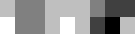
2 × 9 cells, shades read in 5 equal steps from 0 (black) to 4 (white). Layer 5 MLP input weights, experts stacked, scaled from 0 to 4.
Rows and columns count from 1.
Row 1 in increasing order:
1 1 2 2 2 3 3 3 3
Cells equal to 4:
2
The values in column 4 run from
3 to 3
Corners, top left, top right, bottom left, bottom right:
3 1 4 3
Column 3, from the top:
2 2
